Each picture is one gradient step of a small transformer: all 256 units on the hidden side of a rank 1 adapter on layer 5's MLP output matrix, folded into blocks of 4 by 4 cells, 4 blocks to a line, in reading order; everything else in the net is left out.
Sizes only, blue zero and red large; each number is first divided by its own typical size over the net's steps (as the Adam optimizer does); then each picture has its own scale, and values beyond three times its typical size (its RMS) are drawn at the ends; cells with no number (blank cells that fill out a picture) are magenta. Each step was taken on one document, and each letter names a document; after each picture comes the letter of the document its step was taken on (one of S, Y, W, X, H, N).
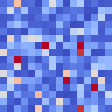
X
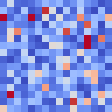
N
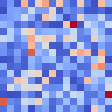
N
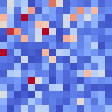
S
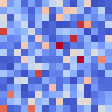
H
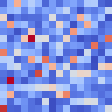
H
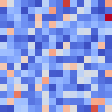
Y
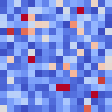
S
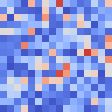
H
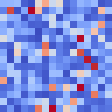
N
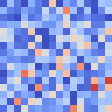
Y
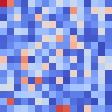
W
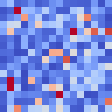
H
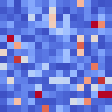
X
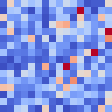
H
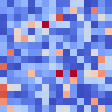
W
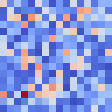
W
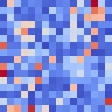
W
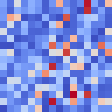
Y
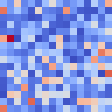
N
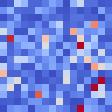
X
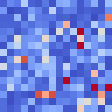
X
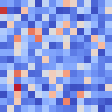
Y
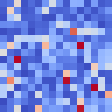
X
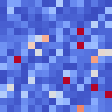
X
